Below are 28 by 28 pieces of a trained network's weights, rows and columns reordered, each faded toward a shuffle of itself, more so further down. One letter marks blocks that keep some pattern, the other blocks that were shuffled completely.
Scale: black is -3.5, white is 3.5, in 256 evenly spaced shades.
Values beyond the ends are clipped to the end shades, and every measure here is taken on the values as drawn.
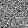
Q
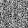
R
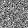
Q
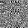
R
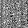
R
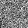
Q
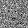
Q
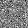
Q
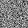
Q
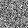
Q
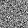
Q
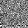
R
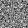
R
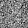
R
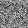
Q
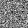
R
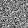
Q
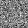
R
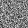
Q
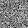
Q
